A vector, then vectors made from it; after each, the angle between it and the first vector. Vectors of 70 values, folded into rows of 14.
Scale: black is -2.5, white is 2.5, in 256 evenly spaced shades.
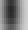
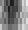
nearly parallel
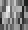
partly opposed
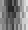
nearly parallel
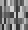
orthogonal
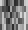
partly aligned
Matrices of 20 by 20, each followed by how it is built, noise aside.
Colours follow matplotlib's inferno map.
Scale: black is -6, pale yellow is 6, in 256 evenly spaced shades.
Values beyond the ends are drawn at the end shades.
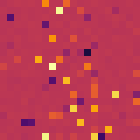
sparse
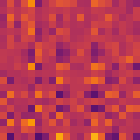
low rank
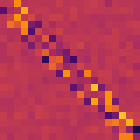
banded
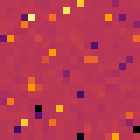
sparse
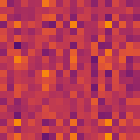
low rank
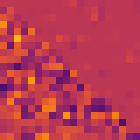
lower triangular
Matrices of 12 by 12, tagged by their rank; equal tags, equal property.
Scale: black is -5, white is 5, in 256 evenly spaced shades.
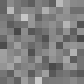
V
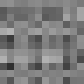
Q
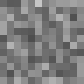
V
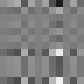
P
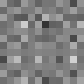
Q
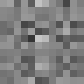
Q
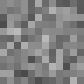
V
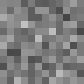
V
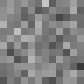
V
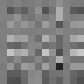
Q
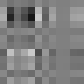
P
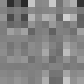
Q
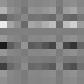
P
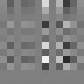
P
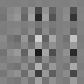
P
